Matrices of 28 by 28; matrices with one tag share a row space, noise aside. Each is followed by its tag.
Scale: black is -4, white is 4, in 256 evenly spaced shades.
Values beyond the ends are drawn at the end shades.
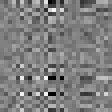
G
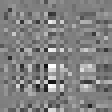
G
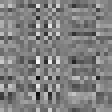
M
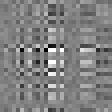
G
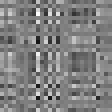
M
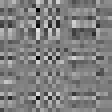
M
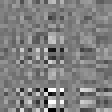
G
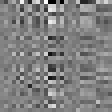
G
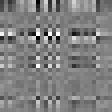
M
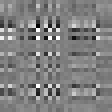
M
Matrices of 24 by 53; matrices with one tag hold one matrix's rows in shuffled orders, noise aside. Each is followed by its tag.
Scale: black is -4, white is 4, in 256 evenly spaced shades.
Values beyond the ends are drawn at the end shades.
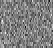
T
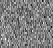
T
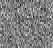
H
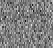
H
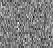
H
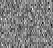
T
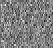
T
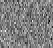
T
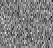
T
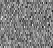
T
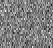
T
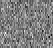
T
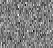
H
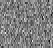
T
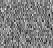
T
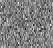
H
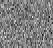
T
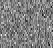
T
